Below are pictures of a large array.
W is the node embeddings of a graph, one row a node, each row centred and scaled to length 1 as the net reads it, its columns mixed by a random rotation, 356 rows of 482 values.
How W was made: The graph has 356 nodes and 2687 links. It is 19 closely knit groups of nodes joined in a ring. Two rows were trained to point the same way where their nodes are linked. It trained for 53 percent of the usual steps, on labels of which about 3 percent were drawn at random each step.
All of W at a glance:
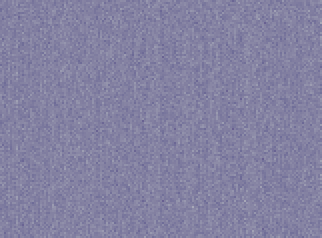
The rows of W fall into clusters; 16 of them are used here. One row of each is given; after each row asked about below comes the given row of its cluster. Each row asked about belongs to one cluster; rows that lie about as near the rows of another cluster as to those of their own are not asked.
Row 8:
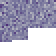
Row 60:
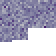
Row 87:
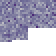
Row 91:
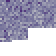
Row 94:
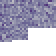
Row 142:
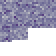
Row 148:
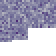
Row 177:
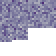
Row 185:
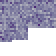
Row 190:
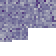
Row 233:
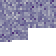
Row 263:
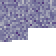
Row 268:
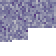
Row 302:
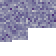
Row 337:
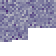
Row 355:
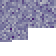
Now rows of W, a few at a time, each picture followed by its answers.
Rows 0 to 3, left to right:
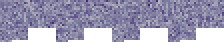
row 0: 148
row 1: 94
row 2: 190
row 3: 233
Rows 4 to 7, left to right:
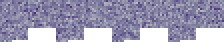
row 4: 177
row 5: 94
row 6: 233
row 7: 302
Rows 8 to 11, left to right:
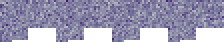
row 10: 8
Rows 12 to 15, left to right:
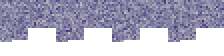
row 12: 190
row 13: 185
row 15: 142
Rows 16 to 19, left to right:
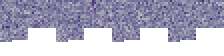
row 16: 142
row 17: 190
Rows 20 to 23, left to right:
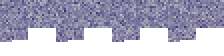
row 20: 355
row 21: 177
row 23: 142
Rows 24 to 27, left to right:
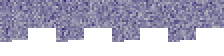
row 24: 91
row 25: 91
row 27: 177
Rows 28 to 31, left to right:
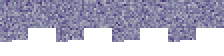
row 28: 91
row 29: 177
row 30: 94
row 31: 185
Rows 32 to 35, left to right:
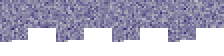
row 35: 148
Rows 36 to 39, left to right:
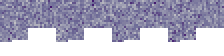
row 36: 268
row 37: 190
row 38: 177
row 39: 337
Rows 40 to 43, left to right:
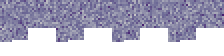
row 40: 190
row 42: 263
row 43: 87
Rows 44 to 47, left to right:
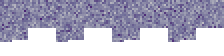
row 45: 185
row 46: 87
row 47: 337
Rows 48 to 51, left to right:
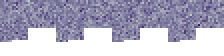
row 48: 148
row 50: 8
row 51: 263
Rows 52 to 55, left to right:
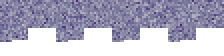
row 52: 8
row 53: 142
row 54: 148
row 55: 185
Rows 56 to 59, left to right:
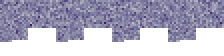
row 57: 302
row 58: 302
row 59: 148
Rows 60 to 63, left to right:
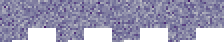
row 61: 177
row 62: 148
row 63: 142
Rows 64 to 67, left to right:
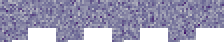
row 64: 337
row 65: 263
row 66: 233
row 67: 263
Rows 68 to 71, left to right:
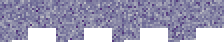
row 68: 263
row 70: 233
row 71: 91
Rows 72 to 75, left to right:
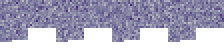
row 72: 263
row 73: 91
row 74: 268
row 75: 302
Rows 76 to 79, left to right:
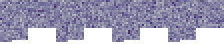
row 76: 60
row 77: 233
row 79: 302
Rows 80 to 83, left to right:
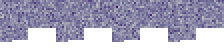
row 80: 302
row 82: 60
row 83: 94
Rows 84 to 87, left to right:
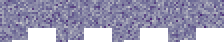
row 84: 302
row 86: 263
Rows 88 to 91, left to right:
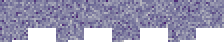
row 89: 94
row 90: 148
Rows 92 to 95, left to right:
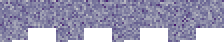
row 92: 268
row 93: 94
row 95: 8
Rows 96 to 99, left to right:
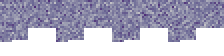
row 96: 185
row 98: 87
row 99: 60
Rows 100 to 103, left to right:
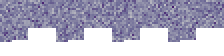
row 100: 177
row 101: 87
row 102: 87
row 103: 60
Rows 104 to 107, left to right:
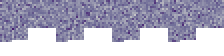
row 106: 263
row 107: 337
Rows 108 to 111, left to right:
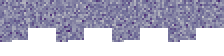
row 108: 233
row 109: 185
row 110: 263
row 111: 94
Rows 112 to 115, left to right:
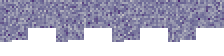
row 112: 337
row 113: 233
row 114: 337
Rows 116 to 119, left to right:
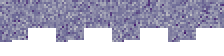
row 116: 8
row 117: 233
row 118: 190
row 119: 263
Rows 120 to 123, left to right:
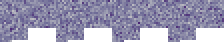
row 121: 233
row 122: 87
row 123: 302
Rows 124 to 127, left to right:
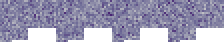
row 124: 268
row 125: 87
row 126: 87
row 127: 142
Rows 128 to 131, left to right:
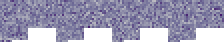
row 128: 87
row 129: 355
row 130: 268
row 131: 302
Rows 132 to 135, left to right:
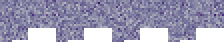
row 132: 87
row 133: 177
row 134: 60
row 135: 87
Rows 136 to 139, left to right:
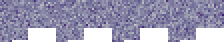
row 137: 263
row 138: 8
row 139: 87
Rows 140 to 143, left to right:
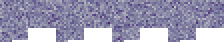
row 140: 302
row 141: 148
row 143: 60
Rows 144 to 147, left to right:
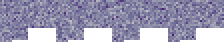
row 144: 355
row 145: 268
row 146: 302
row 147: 177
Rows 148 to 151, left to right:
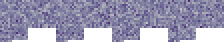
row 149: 148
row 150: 337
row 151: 142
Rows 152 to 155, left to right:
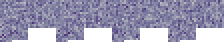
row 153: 233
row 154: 94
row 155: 233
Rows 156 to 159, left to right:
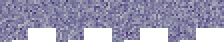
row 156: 177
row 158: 337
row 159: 233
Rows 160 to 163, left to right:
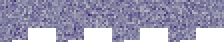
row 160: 337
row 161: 87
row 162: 302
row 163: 142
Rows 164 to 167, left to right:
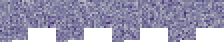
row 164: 148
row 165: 148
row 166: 233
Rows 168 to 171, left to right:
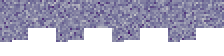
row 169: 177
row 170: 263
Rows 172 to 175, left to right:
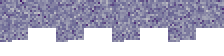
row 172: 142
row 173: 263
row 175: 94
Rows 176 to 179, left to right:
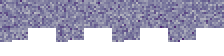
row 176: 142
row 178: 185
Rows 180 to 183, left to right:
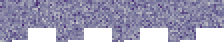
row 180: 190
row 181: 302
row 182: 142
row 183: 355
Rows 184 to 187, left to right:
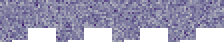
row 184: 190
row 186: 190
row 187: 263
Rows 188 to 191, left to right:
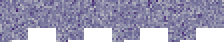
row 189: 190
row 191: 337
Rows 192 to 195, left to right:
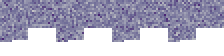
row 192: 302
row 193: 142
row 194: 302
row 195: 91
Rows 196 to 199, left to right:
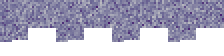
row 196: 337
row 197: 148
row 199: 302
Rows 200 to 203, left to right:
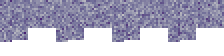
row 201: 148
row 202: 337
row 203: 233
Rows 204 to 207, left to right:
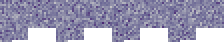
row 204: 185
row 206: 337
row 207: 337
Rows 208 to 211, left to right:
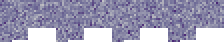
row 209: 190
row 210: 263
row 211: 337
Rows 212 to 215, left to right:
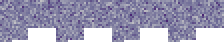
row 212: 268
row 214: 302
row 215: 268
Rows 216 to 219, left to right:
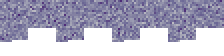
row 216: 302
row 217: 60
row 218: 91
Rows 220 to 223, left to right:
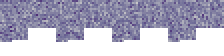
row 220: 185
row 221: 233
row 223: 268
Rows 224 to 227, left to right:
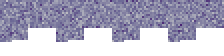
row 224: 233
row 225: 8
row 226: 185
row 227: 185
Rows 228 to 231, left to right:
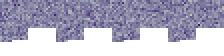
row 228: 87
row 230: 60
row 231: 263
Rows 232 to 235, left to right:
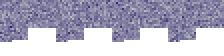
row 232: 185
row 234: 302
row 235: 142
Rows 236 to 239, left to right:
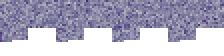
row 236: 8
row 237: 94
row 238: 142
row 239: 263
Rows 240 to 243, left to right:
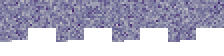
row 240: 263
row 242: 94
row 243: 60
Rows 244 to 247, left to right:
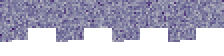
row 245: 177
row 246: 190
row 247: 8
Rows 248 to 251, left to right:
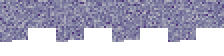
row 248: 60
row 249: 148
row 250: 355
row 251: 60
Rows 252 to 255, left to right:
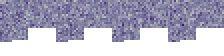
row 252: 8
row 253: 337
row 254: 233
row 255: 337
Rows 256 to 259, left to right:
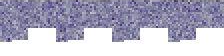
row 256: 268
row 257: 142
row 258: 60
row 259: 91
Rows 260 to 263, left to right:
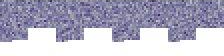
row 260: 94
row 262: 185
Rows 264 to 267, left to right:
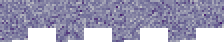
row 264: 148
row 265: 233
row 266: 60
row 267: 148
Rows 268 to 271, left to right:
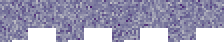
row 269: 185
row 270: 8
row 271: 94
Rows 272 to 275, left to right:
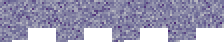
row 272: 302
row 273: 60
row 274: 142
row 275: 148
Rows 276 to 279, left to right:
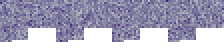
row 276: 142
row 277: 337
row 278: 8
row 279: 148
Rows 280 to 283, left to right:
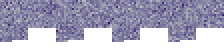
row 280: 60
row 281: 148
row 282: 60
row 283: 87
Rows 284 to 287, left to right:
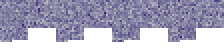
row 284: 190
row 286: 87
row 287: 355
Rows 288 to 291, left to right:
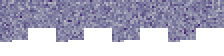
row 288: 94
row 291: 263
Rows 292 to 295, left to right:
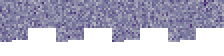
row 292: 177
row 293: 355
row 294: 233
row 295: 190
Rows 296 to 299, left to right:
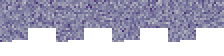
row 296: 233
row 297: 185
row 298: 190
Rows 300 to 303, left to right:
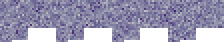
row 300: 263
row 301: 263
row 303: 337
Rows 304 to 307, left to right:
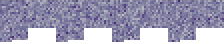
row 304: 355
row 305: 233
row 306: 337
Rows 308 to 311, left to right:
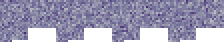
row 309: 87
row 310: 185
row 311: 190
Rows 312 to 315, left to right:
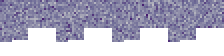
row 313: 185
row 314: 268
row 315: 8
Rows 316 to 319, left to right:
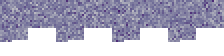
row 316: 142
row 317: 355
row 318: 337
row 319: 190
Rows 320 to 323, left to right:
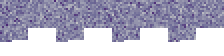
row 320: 8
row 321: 302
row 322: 177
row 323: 142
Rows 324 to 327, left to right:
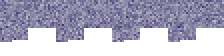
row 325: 8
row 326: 142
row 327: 185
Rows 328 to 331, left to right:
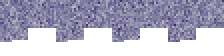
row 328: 268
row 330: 91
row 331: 8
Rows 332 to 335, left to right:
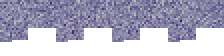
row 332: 60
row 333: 263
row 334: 263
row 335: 60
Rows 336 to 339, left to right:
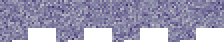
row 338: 87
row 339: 60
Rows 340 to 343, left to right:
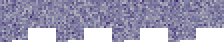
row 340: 337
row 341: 148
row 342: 94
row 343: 91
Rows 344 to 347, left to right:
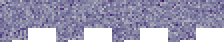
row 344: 8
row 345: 87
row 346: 94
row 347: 60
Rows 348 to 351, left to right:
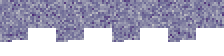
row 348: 87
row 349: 148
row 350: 87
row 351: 233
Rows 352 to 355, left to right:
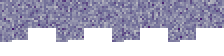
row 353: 91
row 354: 233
